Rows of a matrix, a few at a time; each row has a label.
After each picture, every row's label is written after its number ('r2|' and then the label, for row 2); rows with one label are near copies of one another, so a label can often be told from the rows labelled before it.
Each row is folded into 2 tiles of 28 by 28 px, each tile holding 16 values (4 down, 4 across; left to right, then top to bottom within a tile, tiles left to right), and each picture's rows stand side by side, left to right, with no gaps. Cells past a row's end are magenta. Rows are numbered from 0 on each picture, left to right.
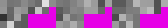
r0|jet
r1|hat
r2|hat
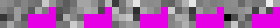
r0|jet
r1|hat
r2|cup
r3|cup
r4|jet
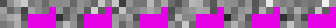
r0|cup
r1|jet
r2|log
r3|hat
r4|jet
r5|jet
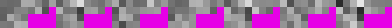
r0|hat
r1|cup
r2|log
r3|hat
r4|cup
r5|log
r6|cup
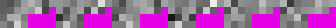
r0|hat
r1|jet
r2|hat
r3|jet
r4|log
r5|log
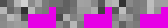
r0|cup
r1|hat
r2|log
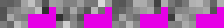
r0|hat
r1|jet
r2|hat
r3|hat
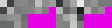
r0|log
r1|cup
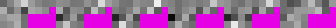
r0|cup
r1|jet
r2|jet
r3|jet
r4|jet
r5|hat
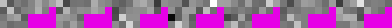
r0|log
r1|log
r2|hat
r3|jet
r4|jet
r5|hat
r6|cup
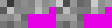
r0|log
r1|log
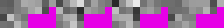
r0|hat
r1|cup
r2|cup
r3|hat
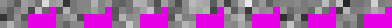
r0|jet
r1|log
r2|hat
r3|hat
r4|cup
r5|jet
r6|log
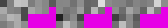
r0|cup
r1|jet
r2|jet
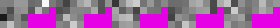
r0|jet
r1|hat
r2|cup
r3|hat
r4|log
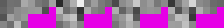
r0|hat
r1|cup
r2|cup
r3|cup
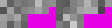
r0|log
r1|hat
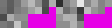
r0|hat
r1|cup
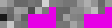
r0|jet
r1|hat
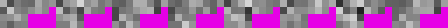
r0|log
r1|cup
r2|hat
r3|hat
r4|cup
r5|log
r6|cup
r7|hat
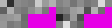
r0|log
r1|jet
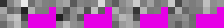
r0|cup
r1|jet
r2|cup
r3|log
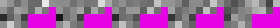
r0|jet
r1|jet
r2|jet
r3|jet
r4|hat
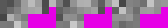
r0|hat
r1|hat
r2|log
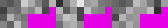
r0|hat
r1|cup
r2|hat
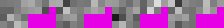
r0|hat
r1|log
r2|jet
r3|log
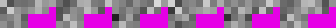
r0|log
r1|hat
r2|jet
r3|log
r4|jet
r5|hat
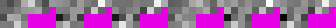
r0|hat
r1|jet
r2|jet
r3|hat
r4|jet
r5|jet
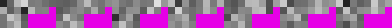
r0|cup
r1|hat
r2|jet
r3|log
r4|hat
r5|log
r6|log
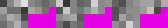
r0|cup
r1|log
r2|hat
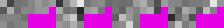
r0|log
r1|cup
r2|hat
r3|jet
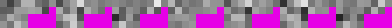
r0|hat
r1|cup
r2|jet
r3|log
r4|cup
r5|cup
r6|jet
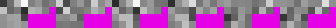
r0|cup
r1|log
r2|cup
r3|cup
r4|jet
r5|jet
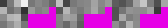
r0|cup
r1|log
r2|hat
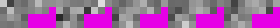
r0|log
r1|jet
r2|hat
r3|hat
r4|hat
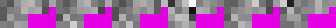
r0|hat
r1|hat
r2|hat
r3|cup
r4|hat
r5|log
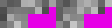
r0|hat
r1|hat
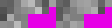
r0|hat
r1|hat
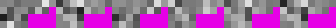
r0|jet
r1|cup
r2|jet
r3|log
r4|cup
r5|cup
